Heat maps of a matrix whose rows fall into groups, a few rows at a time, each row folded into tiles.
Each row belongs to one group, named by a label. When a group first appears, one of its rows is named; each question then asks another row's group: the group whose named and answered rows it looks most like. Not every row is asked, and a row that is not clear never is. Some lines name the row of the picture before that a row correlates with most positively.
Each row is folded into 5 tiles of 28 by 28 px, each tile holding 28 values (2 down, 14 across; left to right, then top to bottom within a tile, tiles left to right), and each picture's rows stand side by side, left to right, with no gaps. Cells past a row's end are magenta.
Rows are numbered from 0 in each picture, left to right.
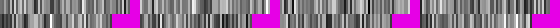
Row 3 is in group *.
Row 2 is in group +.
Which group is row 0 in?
*
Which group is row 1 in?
+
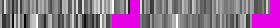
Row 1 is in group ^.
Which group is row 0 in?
^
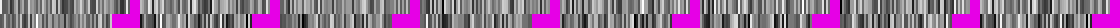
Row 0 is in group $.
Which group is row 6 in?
*
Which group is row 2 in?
*
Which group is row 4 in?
*
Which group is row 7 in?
+
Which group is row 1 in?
+
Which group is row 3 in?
*
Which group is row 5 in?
^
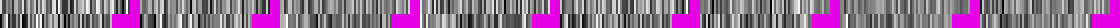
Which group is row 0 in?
$
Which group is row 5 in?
^
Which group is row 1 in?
$
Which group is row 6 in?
$
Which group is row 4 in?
$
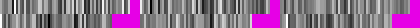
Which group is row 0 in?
^
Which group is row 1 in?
$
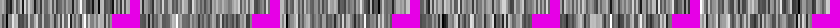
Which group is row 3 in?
*
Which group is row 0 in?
*
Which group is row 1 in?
^
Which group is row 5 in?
+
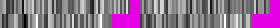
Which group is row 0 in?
*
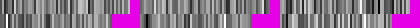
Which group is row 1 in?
^
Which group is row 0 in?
*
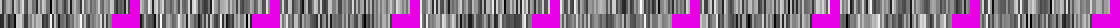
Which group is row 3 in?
^
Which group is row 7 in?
+
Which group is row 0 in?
$
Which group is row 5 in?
+
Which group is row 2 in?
+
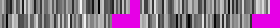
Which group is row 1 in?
+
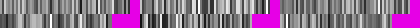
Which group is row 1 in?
$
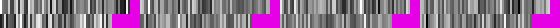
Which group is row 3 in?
+
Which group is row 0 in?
$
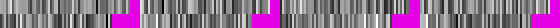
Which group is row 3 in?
+
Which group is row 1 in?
+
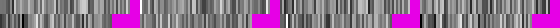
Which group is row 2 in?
*
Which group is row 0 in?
*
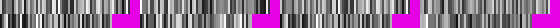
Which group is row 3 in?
+
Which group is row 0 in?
$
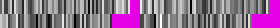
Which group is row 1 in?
$
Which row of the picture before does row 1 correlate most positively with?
1
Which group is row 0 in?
+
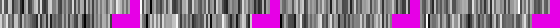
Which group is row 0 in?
+
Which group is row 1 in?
^
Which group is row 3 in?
^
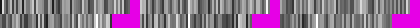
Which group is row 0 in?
*
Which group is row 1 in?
+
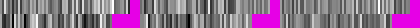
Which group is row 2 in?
^
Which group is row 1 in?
$
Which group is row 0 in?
^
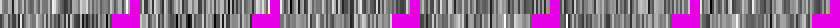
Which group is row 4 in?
*
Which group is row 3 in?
*
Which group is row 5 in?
^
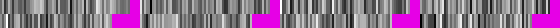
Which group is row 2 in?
$
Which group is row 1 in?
^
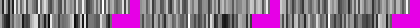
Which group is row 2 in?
+
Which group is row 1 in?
+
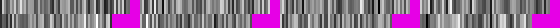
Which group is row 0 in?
*
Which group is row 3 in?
^
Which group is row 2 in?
*
